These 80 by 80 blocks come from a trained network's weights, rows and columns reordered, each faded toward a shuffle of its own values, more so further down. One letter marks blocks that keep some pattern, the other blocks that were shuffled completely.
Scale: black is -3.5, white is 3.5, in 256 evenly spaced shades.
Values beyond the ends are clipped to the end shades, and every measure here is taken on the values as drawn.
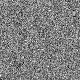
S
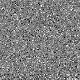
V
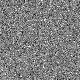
S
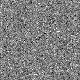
V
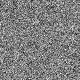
S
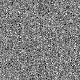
V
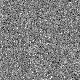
S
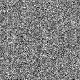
V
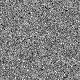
S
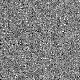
V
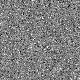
S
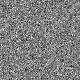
S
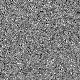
S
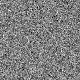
S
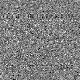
V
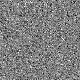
V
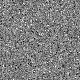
S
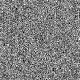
V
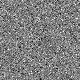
S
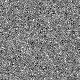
S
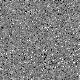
V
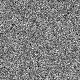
S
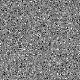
V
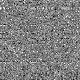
V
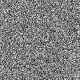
V
